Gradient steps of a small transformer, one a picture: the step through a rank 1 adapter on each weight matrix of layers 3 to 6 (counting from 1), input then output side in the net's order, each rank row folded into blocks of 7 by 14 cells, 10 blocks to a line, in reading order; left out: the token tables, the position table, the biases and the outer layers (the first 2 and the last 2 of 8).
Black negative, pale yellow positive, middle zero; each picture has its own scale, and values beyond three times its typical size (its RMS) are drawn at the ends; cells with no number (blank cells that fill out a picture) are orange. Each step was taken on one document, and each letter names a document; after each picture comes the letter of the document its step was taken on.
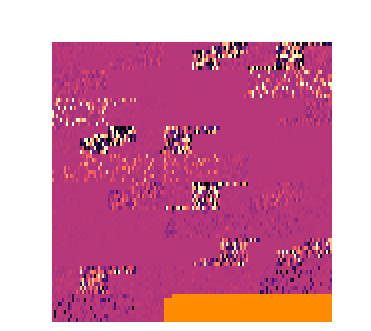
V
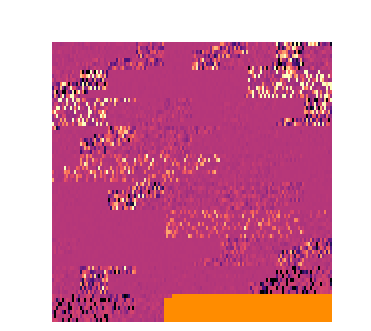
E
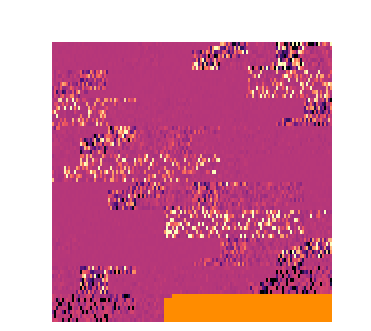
E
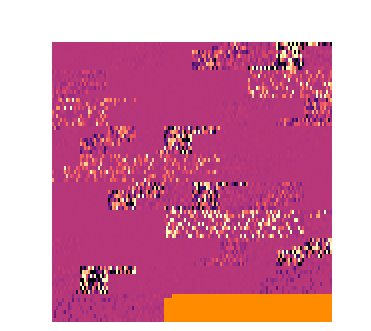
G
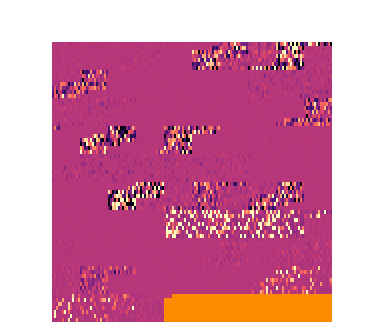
G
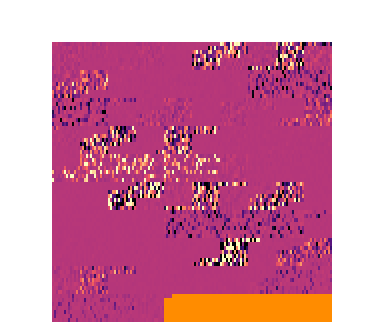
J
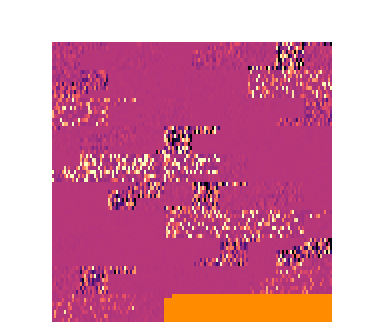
J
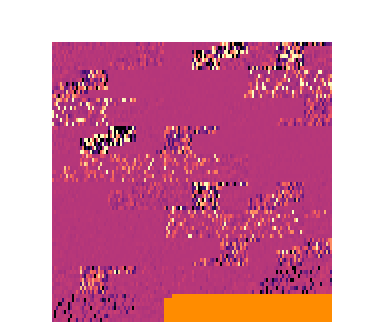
V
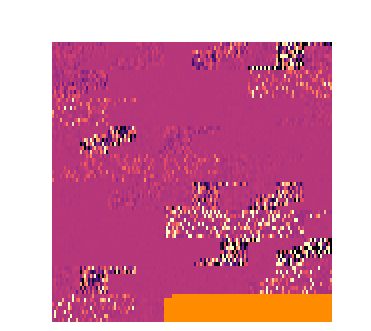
J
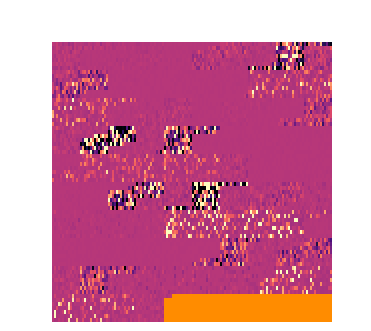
V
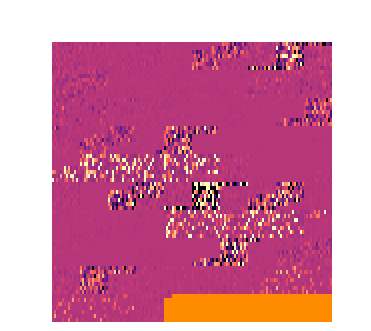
V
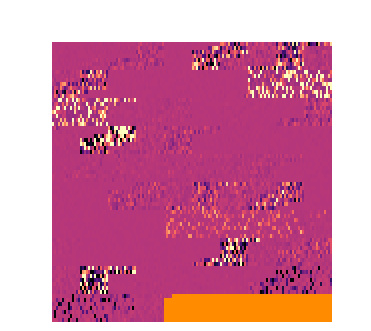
E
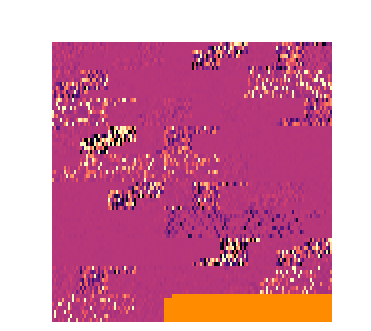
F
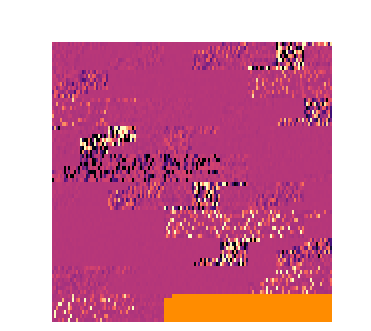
J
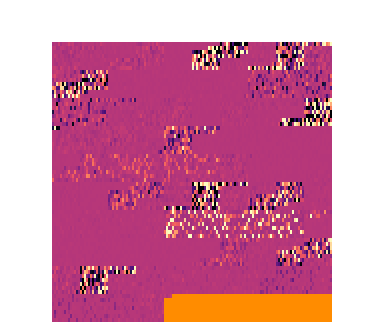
F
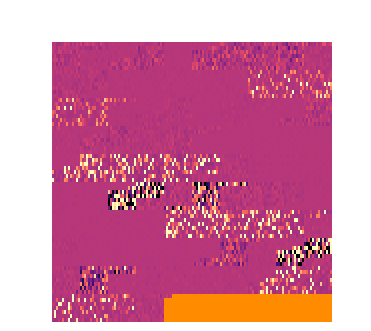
G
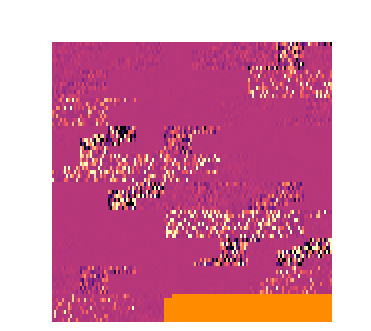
G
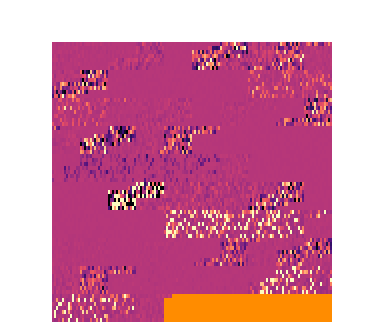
G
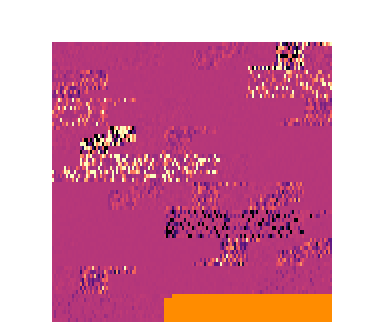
F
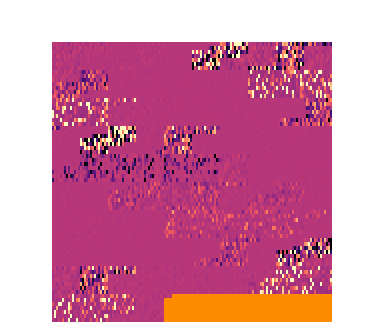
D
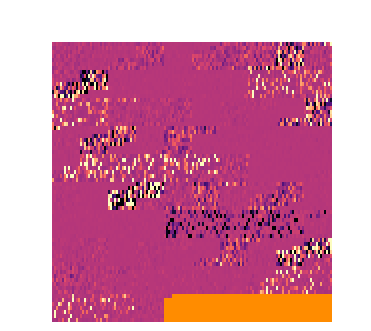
D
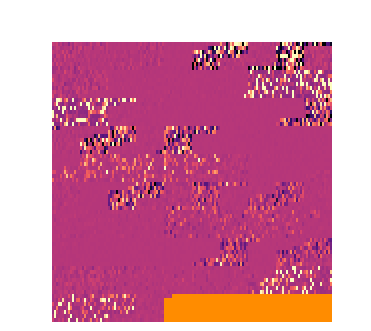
V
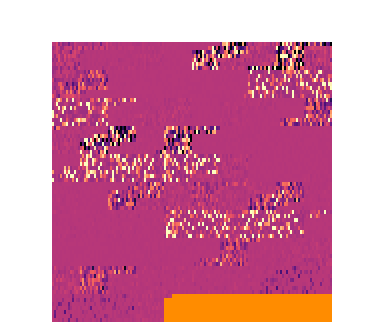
V
